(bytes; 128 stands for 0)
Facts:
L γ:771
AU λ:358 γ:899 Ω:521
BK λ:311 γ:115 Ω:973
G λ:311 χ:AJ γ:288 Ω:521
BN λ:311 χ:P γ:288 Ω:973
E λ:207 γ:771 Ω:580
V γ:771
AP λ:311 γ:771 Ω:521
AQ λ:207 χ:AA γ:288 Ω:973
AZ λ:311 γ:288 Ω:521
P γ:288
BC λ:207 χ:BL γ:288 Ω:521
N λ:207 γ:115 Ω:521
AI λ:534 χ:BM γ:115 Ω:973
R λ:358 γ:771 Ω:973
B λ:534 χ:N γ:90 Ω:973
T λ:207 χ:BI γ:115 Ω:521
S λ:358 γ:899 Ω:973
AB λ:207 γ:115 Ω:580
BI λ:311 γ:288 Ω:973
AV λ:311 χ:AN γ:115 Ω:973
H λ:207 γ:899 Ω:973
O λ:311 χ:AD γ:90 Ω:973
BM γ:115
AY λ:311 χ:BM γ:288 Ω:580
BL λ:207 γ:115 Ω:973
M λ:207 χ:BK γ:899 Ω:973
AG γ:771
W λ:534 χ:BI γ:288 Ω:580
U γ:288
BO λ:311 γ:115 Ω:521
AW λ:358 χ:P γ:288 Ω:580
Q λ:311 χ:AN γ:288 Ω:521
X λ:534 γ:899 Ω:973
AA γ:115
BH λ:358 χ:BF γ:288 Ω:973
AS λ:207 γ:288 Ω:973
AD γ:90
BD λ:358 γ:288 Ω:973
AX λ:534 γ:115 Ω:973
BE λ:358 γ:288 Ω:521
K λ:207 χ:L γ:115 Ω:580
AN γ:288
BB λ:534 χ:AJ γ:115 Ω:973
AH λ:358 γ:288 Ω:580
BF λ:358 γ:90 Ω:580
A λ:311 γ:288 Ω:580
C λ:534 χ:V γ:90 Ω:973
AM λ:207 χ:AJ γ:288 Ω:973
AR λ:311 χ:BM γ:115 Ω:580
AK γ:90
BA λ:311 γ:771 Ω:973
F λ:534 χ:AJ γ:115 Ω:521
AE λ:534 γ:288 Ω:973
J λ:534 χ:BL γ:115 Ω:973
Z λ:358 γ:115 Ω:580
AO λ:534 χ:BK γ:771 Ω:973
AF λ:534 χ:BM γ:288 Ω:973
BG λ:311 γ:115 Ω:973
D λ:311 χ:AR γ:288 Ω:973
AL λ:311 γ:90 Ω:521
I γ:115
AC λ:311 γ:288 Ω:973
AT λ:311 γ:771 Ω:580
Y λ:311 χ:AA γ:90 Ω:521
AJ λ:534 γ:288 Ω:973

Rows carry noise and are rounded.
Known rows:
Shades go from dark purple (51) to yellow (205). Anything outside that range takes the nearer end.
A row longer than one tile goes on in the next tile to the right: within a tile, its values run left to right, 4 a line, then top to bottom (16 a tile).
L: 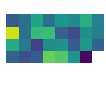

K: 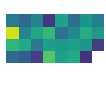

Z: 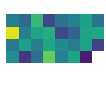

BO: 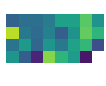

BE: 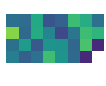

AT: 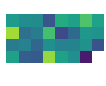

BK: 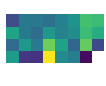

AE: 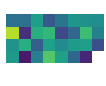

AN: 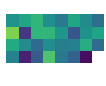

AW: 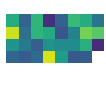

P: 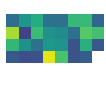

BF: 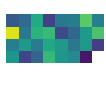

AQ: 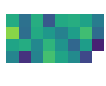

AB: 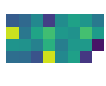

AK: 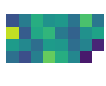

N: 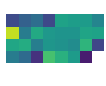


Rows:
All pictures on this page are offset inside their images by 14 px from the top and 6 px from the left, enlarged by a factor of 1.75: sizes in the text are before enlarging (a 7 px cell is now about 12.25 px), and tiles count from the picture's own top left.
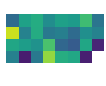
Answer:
AA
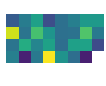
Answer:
AX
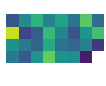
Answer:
AD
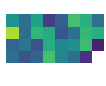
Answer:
AH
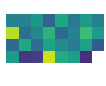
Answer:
BG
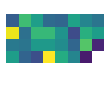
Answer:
BM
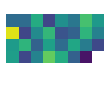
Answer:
C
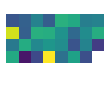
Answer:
BL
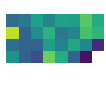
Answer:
AL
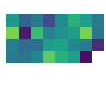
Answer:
AM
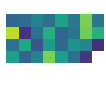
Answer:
O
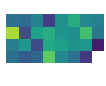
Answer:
AS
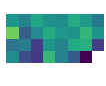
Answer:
Q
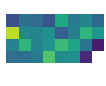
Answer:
T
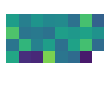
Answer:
AV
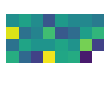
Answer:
AR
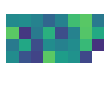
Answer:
A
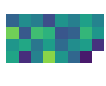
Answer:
X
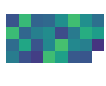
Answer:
BI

